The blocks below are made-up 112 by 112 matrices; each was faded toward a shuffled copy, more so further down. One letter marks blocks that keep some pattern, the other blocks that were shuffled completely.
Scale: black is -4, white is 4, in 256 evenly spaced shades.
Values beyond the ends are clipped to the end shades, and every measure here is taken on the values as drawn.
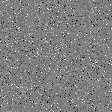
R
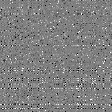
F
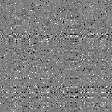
F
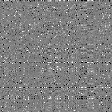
F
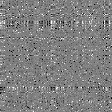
F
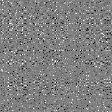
F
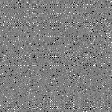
F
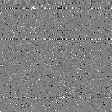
F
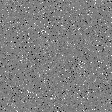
R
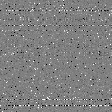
F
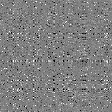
F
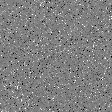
R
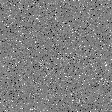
R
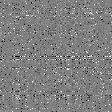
F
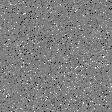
R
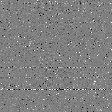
F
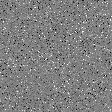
R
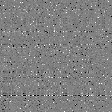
F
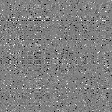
F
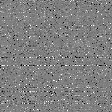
F
